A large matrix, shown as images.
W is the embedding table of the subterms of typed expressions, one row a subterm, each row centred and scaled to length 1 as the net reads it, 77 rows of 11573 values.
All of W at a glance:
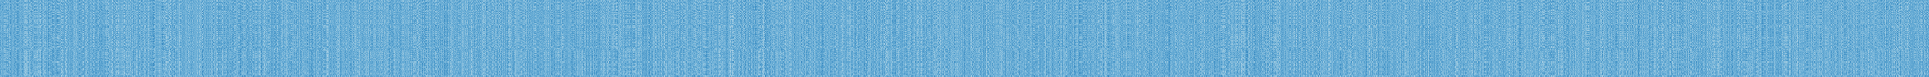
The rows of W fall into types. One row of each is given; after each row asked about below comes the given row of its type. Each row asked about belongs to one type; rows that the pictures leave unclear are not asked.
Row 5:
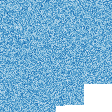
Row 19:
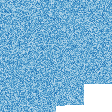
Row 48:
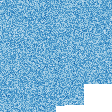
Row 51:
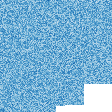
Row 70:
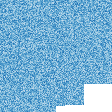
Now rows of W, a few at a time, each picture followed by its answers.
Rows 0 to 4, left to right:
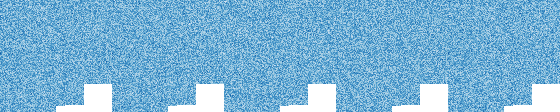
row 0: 70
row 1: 5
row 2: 48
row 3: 70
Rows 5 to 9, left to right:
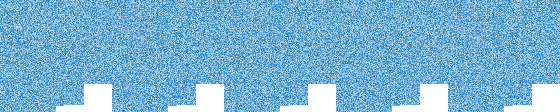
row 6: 48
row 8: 5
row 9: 48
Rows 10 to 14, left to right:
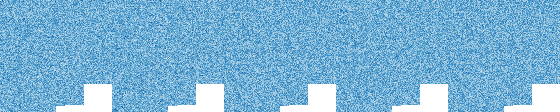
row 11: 51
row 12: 70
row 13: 19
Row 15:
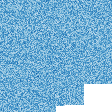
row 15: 5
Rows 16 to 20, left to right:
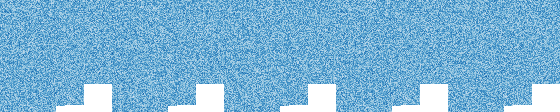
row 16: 19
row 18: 70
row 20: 5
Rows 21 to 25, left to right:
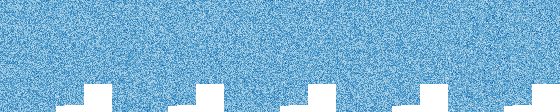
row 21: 5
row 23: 48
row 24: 70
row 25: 19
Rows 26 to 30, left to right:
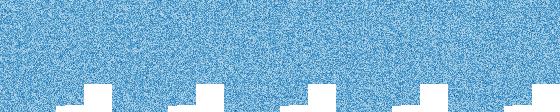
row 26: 19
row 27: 51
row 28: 48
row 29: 70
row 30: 48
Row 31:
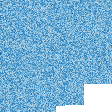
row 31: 70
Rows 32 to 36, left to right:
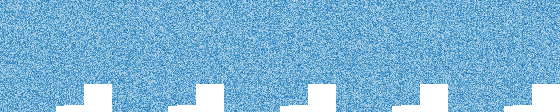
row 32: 5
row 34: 48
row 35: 70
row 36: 70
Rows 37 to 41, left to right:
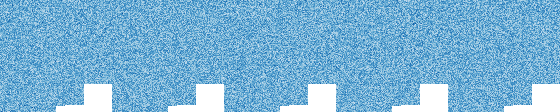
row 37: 51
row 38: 70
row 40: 51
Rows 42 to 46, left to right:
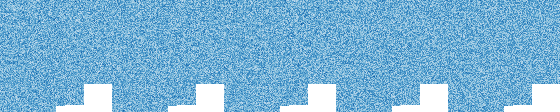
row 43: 48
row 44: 51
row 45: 5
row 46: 70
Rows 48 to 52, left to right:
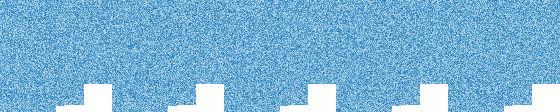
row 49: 51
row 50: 19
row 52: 48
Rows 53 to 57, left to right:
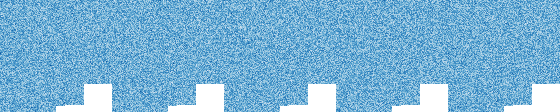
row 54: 48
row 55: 5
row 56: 51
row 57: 5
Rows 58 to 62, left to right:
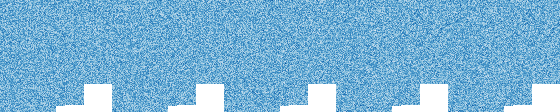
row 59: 51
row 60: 48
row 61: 51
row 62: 51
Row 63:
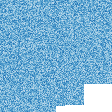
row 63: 70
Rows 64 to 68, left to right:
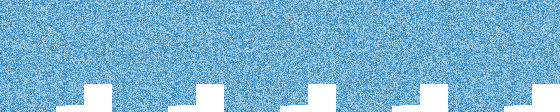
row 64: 70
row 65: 70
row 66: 51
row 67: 51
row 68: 70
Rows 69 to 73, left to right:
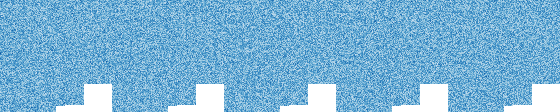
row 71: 51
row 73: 5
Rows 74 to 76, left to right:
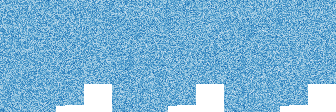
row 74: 51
